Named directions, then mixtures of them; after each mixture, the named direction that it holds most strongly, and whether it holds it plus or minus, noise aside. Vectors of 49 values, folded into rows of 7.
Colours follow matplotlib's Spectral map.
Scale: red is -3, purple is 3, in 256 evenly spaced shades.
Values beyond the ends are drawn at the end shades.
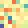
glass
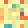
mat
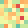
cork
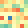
mat, plus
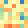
mat, minus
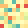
glass, minus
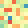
glass, plus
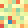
glass, minus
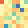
cork, minus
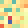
glass, minus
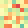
cork, plus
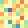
cork, plus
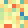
mat, minus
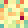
cork, plus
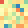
cork, minus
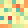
glass, minus
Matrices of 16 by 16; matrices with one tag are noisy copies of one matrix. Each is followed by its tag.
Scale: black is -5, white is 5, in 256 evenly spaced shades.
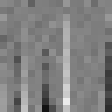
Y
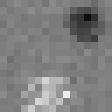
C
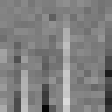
Y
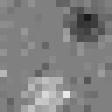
C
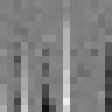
Y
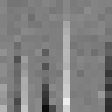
Y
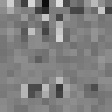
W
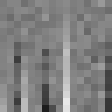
Y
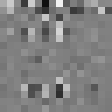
W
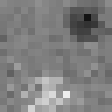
C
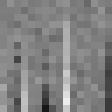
Y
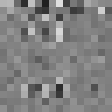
W
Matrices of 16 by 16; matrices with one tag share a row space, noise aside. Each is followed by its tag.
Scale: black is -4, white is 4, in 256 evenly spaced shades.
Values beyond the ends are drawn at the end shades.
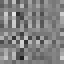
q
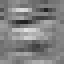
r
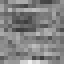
r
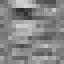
r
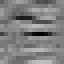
r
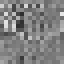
q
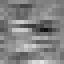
r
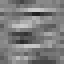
r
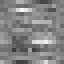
r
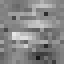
r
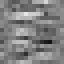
r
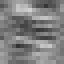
r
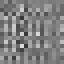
q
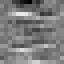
r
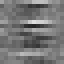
r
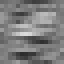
r
